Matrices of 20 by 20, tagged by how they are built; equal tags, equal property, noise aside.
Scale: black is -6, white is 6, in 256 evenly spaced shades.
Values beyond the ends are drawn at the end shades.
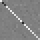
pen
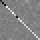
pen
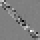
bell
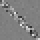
bell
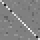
pen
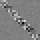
bell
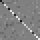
pen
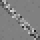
bell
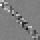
bell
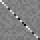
pen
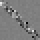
bell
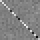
pen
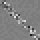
bell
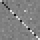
pen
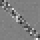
bell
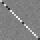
pen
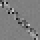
bell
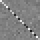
pen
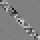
bell
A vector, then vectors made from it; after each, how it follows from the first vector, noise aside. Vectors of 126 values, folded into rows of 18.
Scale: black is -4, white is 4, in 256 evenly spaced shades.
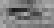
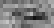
reversed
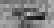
reversed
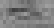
shrunk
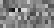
sign-scrambled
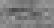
shrunk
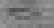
shrunk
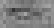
shrunk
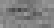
shrunk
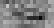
reversed
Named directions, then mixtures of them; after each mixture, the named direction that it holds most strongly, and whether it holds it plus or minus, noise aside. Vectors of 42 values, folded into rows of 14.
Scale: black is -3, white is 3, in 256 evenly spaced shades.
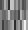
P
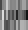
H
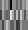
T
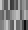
P, minus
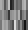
P, minus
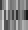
H, plus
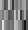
P, minus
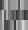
H, plus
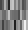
P, plus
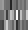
T, plus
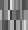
P, plus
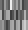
T, minus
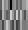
T, plus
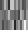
P, plus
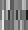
H, plus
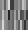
P, minus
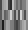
T, plus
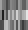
H, minus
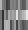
H, minus
